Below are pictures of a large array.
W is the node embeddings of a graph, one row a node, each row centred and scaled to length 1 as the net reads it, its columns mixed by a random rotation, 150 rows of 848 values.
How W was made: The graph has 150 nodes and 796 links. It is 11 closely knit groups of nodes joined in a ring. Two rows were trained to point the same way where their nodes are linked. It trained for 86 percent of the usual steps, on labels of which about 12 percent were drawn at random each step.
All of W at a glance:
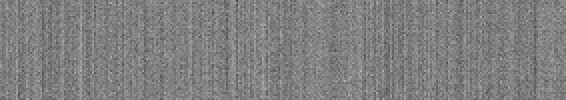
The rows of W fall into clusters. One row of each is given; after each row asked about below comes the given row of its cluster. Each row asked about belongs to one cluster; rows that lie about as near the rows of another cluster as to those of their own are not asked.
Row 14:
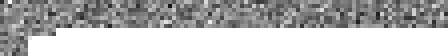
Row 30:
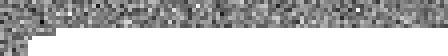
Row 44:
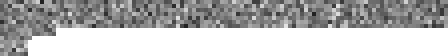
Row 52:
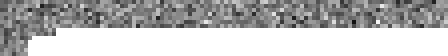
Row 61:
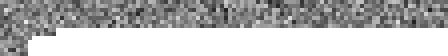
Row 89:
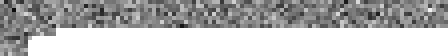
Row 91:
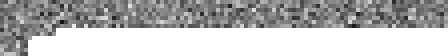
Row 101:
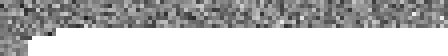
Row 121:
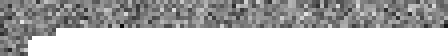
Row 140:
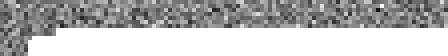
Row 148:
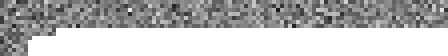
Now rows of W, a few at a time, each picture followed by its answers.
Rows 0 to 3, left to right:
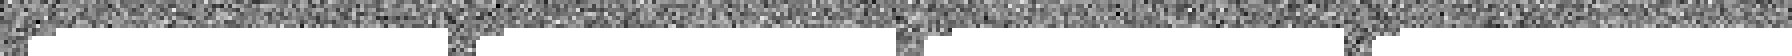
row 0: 14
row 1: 148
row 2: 101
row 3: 148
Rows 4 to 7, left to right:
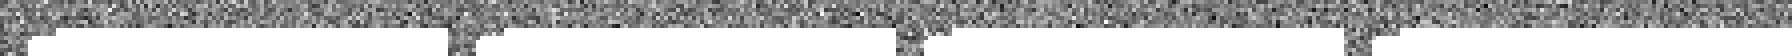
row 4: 121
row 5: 121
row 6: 44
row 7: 14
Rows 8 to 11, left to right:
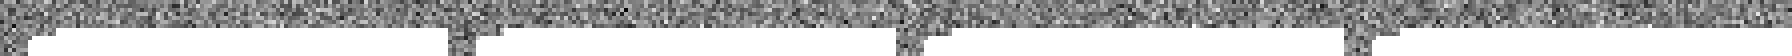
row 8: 148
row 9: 89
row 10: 140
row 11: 61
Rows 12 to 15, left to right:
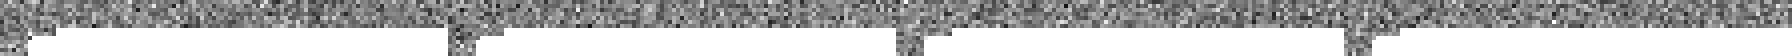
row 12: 44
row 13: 148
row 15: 14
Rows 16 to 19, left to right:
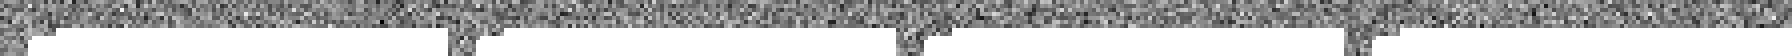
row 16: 101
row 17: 101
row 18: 140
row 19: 52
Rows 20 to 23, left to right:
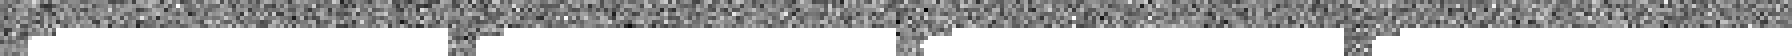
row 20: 52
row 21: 89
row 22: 44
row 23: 148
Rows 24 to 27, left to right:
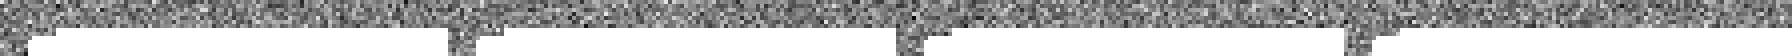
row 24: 61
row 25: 52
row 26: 121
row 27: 30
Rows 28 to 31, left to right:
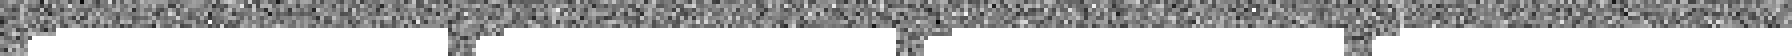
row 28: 44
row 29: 121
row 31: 89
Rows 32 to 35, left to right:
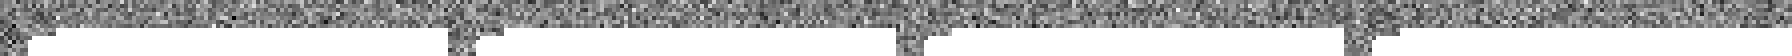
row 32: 148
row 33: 44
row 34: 91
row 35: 140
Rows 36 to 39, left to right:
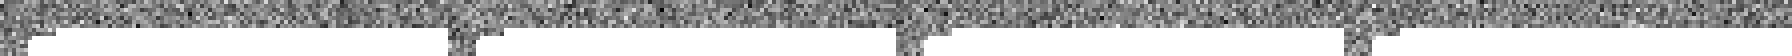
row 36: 52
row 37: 61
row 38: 44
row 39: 101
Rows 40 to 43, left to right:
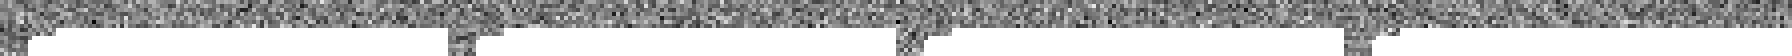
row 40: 91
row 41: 89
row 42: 30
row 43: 101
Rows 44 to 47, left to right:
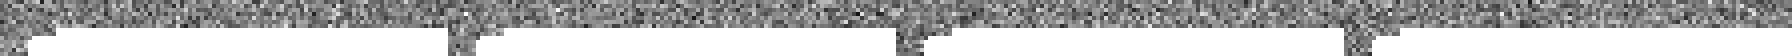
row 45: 121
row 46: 121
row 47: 148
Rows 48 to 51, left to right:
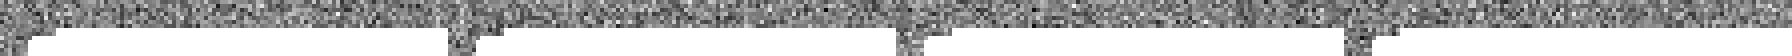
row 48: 30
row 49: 140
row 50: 52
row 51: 89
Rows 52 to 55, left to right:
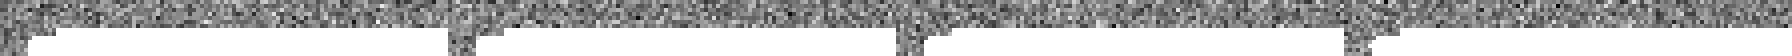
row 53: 14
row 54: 91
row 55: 44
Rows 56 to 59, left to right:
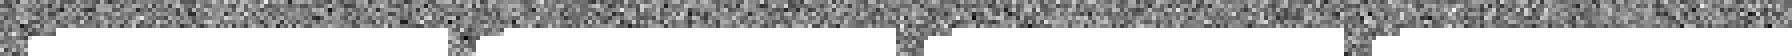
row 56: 52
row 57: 30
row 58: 91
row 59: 121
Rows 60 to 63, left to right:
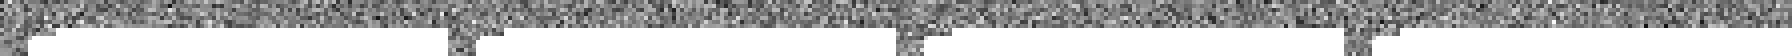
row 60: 14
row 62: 52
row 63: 14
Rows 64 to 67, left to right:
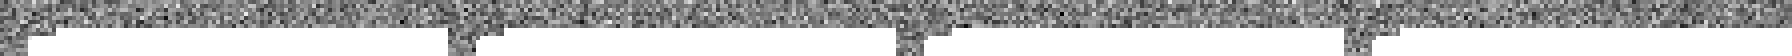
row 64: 52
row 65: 140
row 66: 89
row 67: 52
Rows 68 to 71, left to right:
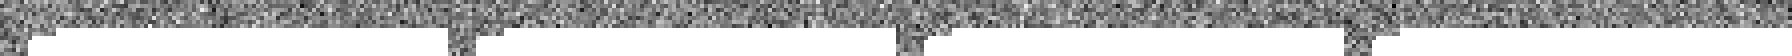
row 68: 61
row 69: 14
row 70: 91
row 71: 148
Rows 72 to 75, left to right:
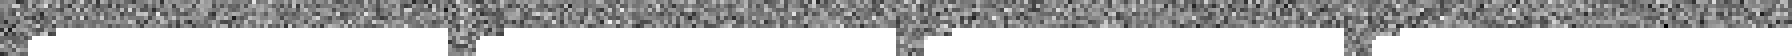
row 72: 148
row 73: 140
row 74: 14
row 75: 14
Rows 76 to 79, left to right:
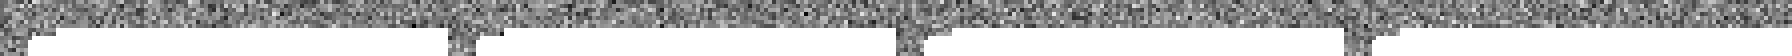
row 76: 61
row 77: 61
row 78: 121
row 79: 91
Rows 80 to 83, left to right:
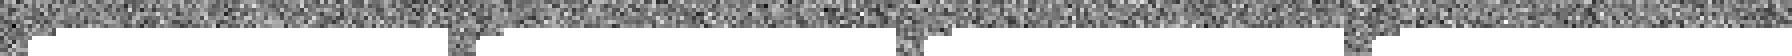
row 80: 148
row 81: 121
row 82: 44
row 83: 140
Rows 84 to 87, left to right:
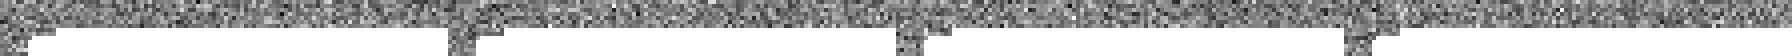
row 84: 148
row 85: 52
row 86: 44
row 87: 89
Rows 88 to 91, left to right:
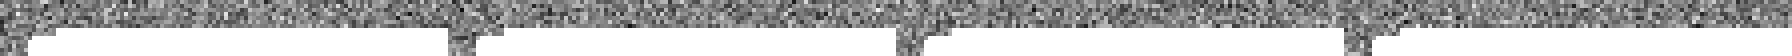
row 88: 121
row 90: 30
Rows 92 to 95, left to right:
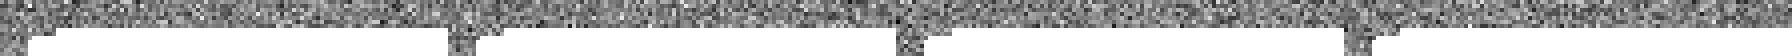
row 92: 101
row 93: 91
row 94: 148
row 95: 91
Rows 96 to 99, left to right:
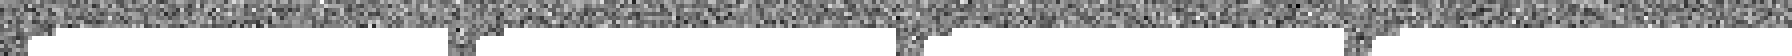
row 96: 89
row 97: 140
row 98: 101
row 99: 30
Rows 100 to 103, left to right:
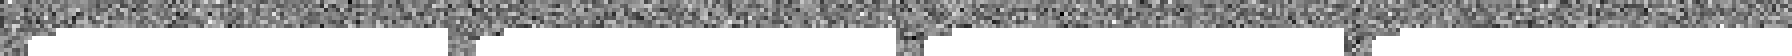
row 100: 14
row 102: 89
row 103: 148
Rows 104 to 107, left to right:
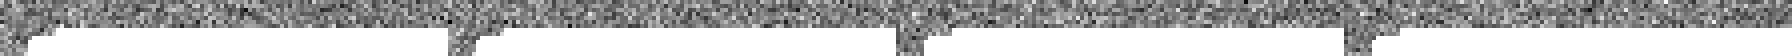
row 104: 30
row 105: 30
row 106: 91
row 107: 91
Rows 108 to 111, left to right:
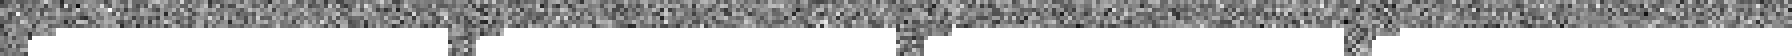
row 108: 121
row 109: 89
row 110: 89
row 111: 148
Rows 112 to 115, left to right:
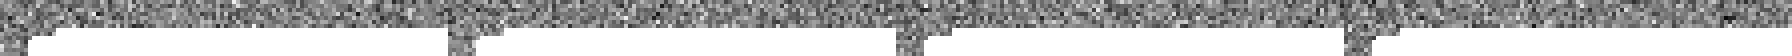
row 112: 91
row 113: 44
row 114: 101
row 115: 91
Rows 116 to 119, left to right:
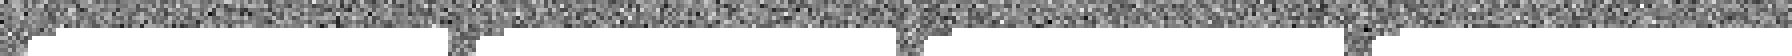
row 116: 30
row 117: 30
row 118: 140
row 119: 91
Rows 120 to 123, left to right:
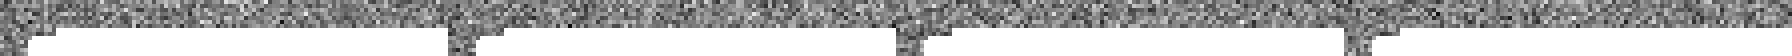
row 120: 52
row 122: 121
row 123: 52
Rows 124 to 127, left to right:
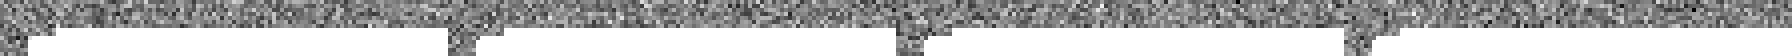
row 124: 89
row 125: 148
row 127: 30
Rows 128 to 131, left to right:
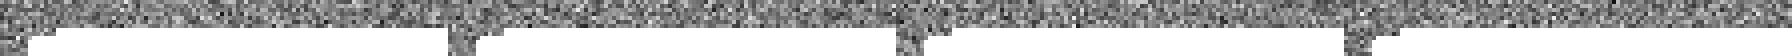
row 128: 101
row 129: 91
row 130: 44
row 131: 121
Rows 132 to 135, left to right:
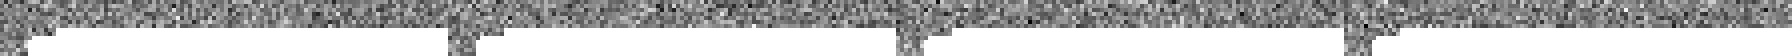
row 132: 44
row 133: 61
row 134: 44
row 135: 91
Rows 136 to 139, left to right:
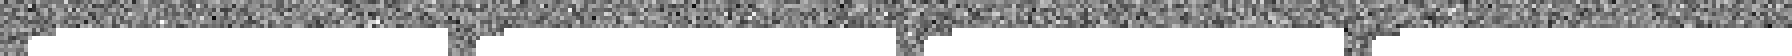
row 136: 89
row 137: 101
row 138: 140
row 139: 121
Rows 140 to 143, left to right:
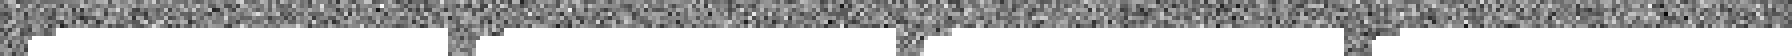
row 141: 101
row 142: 30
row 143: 121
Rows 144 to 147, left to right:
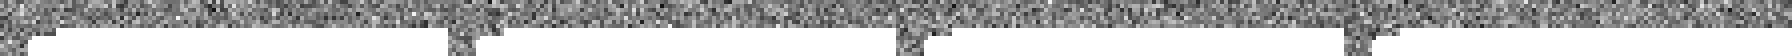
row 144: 61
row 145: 44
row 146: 61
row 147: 121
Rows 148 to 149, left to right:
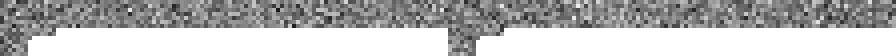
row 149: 91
